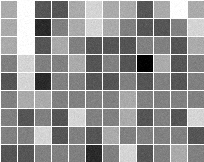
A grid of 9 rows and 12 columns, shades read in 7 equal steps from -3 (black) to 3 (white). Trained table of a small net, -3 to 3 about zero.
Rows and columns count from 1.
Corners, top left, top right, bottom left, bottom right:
1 1 -1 0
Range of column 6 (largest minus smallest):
4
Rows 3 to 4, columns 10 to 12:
0 -1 1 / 1 -1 0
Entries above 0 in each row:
9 6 4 3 1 3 3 2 2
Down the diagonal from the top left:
1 3 -1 0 0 0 0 0 -1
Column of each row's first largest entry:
2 2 2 2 2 2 5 3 8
